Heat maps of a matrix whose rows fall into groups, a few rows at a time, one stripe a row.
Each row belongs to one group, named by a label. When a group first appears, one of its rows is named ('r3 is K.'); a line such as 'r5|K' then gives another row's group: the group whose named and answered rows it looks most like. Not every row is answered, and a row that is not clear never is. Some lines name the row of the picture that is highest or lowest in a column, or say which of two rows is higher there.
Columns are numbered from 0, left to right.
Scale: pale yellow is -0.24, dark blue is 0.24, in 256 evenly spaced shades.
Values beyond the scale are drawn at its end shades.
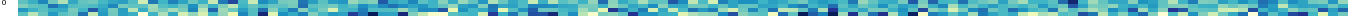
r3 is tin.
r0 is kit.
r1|tin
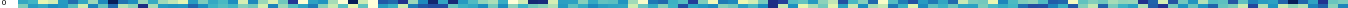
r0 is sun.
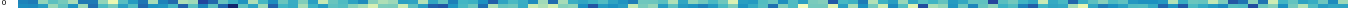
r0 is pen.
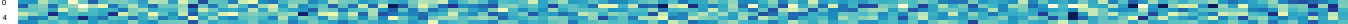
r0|pen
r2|kit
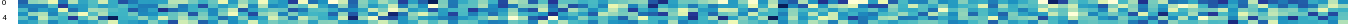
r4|sun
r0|sun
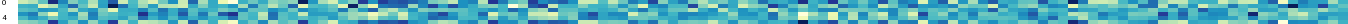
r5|tin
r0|tin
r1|sun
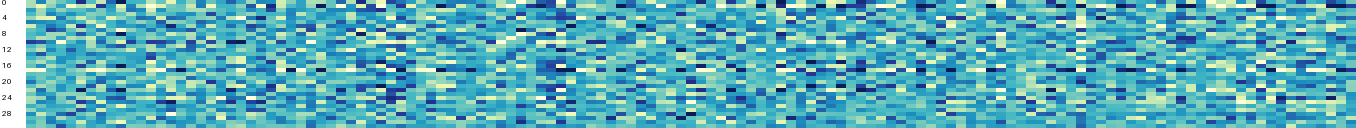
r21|tin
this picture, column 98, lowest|12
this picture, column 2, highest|7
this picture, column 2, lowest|4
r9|kit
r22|sun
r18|tin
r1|kit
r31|tin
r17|kit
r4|kit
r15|tin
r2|tin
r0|sun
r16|sun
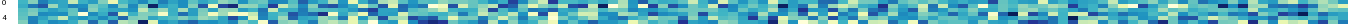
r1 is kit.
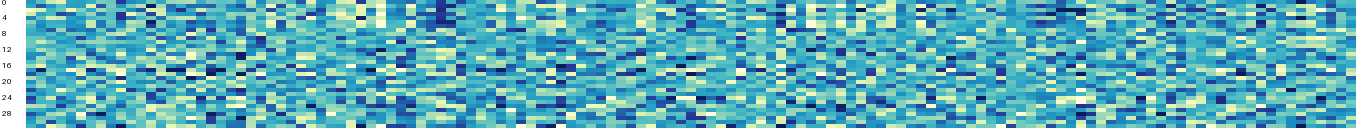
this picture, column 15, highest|17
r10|kit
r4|sun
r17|pen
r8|pen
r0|sun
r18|pen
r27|kit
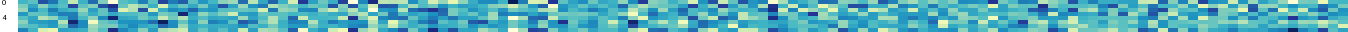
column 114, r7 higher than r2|No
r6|pen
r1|sun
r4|sun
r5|pen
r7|sun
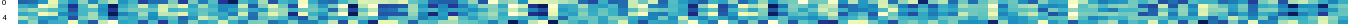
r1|sun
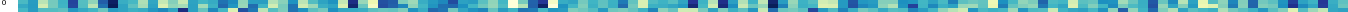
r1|sun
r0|sun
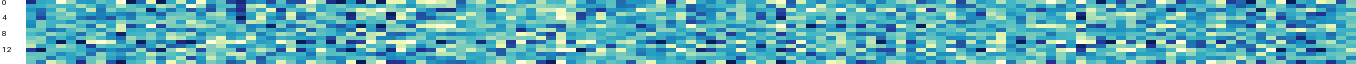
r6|tin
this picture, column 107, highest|0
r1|pen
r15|sun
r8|sun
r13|tin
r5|pen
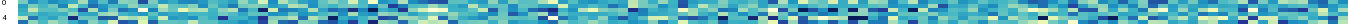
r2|tin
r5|tin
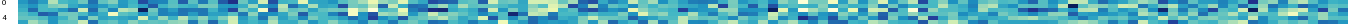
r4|tin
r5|kit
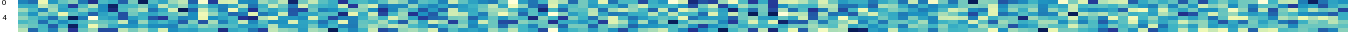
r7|sun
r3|kit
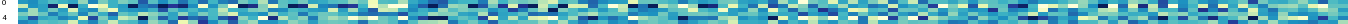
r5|pen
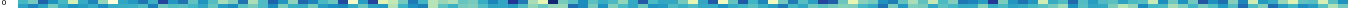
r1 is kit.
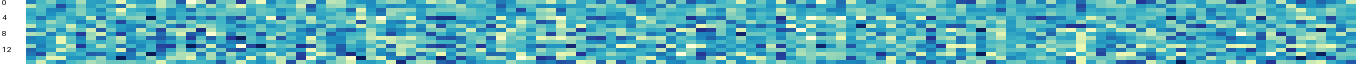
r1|tin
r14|sun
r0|pen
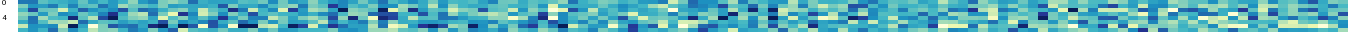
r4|sun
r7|pen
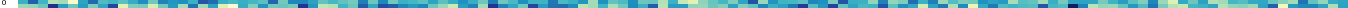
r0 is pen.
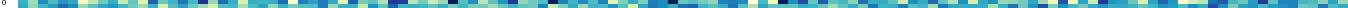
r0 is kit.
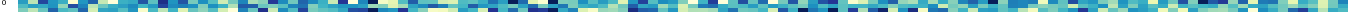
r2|tin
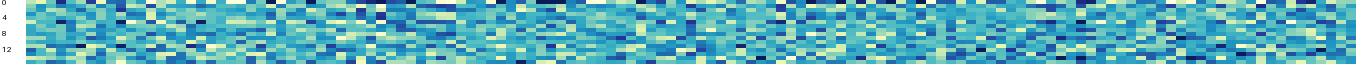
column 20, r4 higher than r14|No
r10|pen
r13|pen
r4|tin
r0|tin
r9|kit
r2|sun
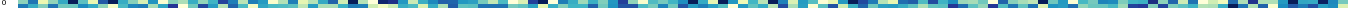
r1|pen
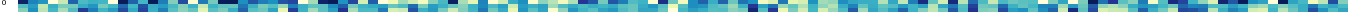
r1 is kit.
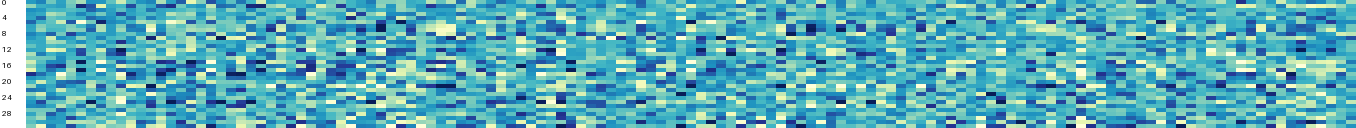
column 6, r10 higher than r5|Yes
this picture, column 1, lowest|31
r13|sun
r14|tin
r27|tin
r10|sun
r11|pen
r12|sun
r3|sun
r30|pen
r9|kit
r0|pen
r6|tin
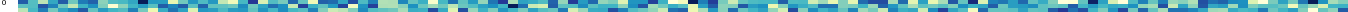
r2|kit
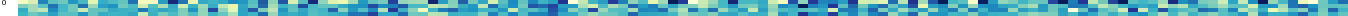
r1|tin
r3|tin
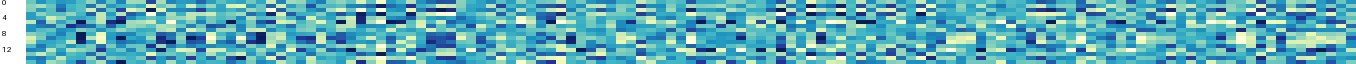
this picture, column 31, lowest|2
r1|tin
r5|sun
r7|pen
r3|tin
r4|sun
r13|tin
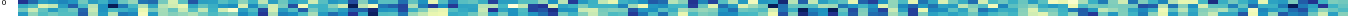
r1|sun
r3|tin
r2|tin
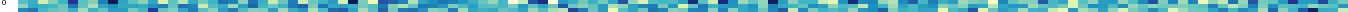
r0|sun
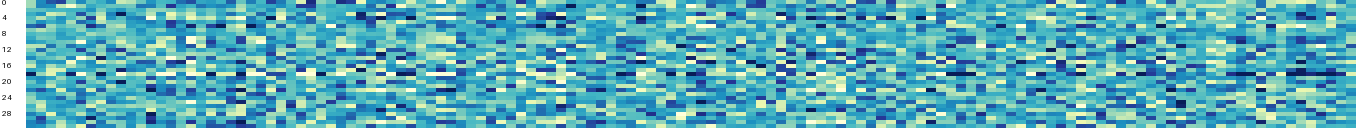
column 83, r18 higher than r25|No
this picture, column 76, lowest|16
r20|sun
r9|pen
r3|sun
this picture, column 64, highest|18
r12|sun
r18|pen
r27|tin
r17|sun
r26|kit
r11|kit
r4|tin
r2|tin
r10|pen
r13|tin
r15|pen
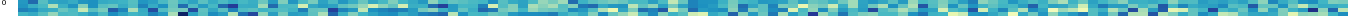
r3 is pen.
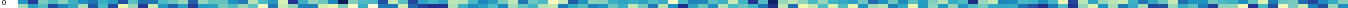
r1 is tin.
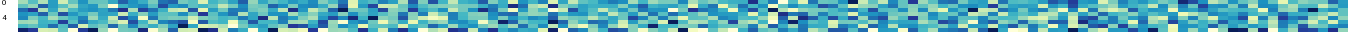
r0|kit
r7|pen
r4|tin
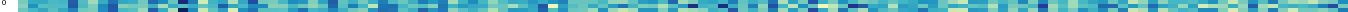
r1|sun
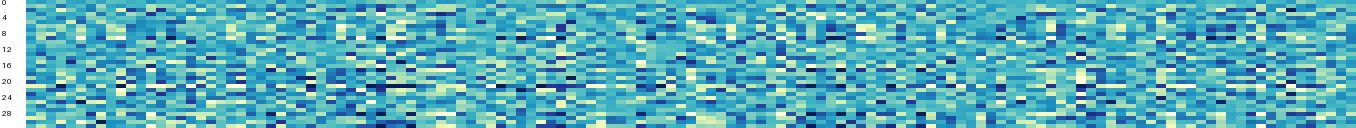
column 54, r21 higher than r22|Yes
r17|tin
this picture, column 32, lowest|14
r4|pen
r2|tin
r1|tin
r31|tin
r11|sun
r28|tin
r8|kit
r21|tin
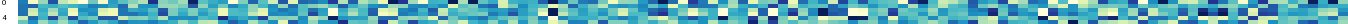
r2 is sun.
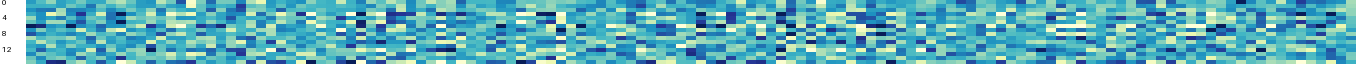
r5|sun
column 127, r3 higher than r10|Yes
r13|pen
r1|pen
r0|pen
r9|kit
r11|kit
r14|sun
